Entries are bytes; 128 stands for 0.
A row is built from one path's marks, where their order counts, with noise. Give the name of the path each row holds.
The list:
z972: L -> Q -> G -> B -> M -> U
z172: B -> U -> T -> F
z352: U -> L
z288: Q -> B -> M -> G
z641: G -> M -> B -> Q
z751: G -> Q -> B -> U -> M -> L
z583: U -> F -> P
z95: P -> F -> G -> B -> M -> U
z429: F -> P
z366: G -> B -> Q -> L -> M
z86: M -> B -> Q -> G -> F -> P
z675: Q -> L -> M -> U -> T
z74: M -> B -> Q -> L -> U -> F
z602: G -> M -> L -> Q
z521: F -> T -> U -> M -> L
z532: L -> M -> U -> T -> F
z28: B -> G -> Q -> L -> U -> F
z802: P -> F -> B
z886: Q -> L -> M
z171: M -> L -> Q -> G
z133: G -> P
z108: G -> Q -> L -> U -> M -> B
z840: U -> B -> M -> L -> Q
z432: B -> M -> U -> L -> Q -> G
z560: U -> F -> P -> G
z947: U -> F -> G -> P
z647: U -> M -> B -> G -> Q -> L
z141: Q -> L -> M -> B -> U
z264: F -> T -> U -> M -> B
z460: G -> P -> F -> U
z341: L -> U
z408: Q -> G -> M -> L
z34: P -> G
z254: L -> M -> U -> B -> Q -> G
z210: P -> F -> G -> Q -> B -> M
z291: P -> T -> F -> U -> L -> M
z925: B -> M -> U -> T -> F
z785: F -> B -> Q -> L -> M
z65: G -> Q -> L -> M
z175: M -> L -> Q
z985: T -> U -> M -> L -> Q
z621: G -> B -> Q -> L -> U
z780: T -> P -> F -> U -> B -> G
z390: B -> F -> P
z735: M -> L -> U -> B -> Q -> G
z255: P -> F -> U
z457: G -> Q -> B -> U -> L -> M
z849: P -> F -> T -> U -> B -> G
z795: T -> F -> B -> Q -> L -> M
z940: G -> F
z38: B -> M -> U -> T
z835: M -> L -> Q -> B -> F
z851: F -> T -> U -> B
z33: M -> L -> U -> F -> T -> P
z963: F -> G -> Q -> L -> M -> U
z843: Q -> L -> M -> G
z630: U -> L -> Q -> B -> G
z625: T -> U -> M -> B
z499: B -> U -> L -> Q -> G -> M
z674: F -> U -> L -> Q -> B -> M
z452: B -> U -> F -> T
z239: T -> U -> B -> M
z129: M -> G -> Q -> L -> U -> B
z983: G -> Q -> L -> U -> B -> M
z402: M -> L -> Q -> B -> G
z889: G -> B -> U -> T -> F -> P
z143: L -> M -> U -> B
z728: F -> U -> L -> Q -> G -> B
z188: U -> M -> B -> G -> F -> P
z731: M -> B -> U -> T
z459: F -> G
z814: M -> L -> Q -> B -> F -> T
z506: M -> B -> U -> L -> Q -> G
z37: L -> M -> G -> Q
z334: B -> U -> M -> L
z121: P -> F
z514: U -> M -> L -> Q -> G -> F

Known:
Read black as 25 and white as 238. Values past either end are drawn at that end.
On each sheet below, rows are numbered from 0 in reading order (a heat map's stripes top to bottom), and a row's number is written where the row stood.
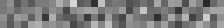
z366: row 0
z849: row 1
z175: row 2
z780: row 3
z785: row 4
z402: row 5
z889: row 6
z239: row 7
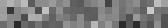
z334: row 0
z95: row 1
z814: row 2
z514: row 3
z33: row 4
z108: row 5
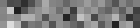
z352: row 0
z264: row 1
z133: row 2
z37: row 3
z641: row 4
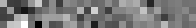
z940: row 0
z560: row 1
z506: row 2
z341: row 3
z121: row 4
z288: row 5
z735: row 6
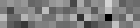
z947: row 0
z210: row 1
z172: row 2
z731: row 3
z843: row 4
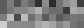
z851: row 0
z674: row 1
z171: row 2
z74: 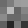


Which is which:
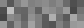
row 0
z983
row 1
z521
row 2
z795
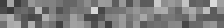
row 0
z499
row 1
z65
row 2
z86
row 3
z28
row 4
z254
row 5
z625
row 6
z985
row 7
z647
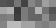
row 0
z630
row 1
z129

